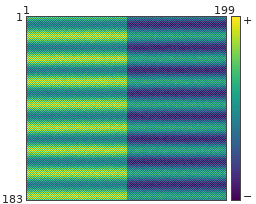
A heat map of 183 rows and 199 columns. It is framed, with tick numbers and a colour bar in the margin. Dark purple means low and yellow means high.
Ninth with the lowest average: top right. Average level on the scale: 50%. Seam: vertical, 50% of the way across, the left part higher. Stripes: horizontal, repeating 8 times.
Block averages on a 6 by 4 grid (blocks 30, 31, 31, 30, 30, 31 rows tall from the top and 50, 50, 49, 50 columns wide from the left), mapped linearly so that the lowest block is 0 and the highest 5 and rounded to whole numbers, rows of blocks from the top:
4 4 0 0 | 4 4 0 0 | 5 5 1 1 | 4 4 0 0 | 4 4 0 0 | 5 5 1 1
